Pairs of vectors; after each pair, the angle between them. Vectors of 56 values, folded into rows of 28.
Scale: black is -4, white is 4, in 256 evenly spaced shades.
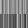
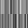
partly aligned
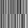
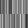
orthogonal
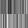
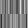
orthogonal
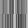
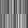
nearly opposite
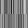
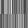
nearly opposite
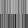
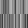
partly aligned
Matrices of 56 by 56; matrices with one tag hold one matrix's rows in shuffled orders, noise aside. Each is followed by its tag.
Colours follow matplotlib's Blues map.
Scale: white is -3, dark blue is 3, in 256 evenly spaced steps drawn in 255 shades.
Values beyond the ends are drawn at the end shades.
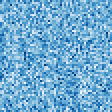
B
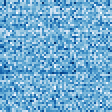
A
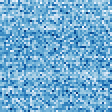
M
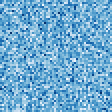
B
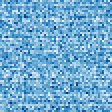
M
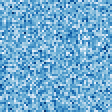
B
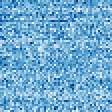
A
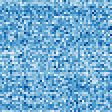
M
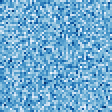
B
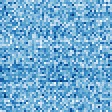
A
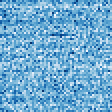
A
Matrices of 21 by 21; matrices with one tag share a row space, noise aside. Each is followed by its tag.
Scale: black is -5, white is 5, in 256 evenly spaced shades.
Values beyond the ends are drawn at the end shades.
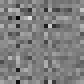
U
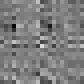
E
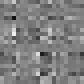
E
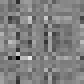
U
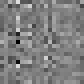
U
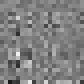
U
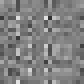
U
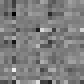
E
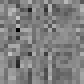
U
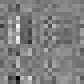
U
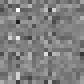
U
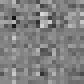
E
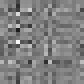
U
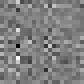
U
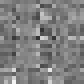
E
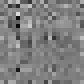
U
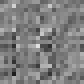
E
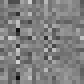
U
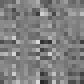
E
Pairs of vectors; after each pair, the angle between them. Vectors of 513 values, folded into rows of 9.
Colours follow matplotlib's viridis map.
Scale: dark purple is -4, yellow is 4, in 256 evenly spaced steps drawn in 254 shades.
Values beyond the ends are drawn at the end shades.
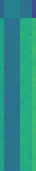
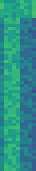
nearly opposite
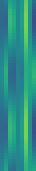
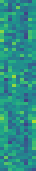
partly opposed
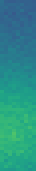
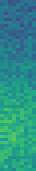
nearly parallel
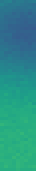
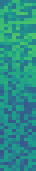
partly opposed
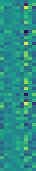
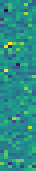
orthogonal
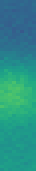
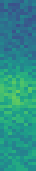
nearly parallel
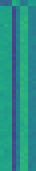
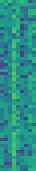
partly opposed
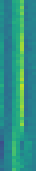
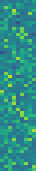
orthogonal
